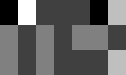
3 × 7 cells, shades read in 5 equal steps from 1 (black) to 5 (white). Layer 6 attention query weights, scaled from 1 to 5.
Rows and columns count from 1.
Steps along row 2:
down up down up same down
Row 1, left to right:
1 5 2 2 2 1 4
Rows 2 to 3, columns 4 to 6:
2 3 3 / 2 2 2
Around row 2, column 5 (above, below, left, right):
2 2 2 3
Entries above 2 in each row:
2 4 3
